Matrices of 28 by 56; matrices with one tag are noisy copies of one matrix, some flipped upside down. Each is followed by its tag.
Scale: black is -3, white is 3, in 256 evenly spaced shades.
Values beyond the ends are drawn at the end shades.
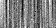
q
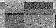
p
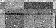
p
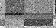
p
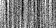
q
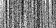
q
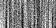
q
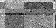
p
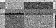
p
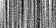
q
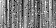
q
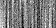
q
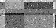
p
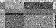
p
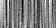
q
